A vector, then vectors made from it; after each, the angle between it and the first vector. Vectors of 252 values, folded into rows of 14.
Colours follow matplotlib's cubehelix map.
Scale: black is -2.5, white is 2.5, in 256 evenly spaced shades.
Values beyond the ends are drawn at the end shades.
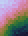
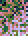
partly opposed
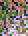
partly opposed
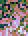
partly opposed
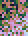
partly opposed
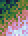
nearly opposite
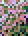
partly aligned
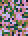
orthogonal
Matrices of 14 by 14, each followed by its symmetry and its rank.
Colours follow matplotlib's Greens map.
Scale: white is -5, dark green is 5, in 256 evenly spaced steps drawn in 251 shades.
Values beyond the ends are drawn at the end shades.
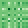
symmetric, rank one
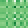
neither, rank one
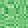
antisymmetric, rank two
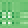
neither, rank one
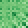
symmetric, rank three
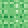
antisymmetric, rank two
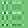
neither, rank one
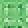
antisymmetric, rank two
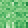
neither, rank three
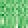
neither, rank three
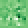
antisymmetric, rank two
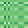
neither, rank one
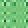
neither, rank one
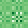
symmetric, rank one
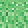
neither, rank three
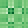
symmetric, rank one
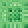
symmetric, rank three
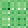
symmetric, rank one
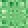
antisymmetric, rank two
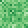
symmetric, rank three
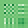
symmetric, rank one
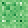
symmetric, rank three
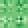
antisymmetric, rank two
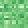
neither, rank three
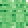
neither, rank three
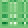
neither, rank one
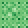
symmetric, rank three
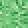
neither, rank three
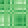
symmetric, rank one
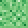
symmetric, rank three
